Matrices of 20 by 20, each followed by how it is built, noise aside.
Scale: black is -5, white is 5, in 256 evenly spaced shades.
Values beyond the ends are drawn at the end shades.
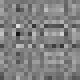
low rank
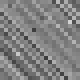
Toeplitz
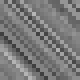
Toeplitz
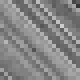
Toeplitz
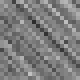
Toeplitz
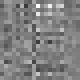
low rank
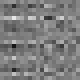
low rank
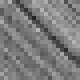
Toeplitz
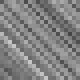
Toeplitz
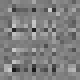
low rank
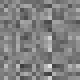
low rank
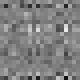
low rank
